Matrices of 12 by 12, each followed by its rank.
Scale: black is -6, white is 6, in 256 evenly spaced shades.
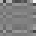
one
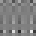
one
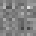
two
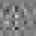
two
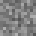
full rank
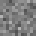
full rank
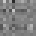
two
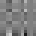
one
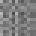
two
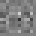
two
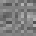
two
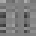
one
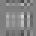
one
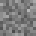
full rank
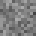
full rank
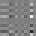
one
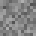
full rank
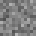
full rank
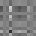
one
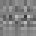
two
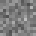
full rank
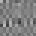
two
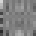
two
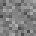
full rank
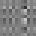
one
